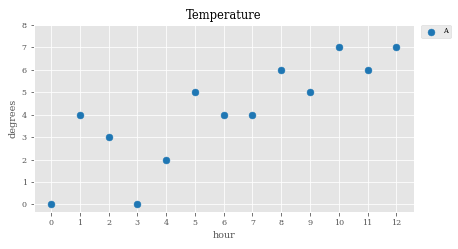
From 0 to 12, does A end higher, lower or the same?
higher
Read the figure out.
Title: Temperature
x-axis: hour, ticks 0 1 2 3 4 5 6 7 8 9 10 11 12
y-axis: degrees, ticks 0 1 2 3 4 5 6 7 8
Legend: A
Values:
A: 0 4 3 0 2 5 4 4 6 5 7 6 7
